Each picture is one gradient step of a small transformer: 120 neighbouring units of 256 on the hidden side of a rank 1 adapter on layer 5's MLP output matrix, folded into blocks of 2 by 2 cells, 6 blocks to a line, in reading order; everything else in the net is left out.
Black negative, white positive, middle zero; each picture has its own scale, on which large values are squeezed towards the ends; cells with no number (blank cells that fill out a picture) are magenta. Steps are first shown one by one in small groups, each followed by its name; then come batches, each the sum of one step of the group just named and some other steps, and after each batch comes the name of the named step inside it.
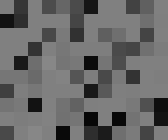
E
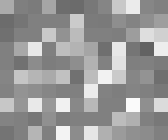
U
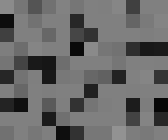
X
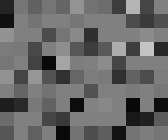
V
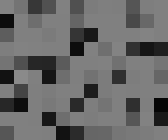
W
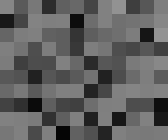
X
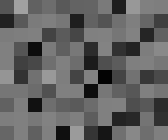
U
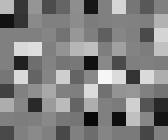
E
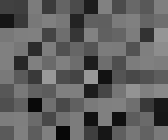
E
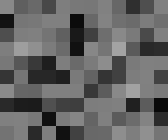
X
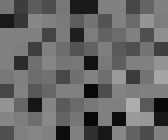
E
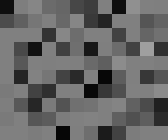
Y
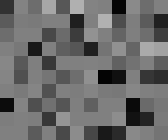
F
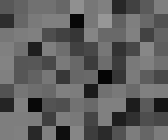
F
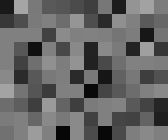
Y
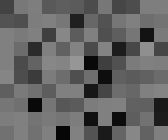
Y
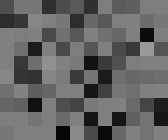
Y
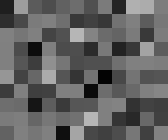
Y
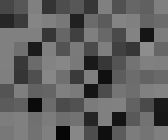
Y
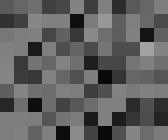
F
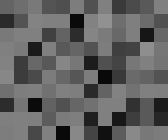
F
